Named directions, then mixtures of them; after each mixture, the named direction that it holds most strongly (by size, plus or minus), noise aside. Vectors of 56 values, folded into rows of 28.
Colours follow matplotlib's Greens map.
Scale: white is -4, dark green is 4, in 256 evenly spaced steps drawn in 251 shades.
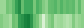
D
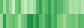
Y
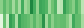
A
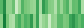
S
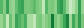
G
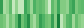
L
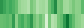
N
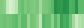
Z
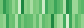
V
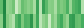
S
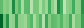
A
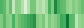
N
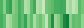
G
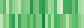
A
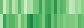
Y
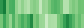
N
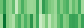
S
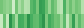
A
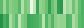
A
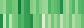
D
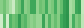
A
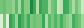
A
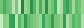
A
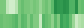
Z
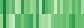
S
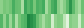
G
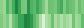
D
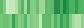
Z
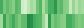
Y
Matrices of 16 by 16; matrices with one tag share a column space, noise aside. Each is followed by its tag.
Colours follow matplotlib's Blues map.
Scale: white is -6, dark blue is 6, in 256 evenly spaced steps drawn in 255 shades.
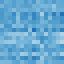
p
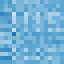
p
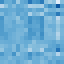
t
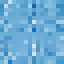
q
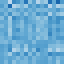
t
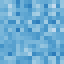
q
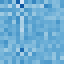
t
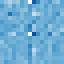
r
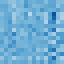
p
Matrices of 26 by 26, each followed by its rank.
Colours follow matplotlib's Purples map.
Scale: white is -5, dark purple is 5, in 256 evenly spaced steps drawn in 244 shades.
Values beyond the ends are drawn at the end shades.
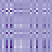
one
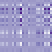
one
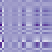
one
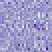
five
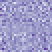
five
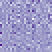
five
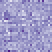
five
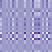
one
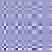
one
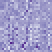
five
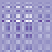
one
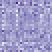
five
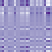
one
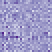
five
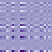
one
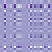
one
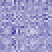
five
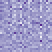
five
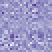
five
